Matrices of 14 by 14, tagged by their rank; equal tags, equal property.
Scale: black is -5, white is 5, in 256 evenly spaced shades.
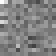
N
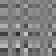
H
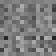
N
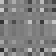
H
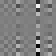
H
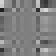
H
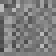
N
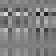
H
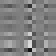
H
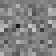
N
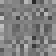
N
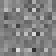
N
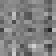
N
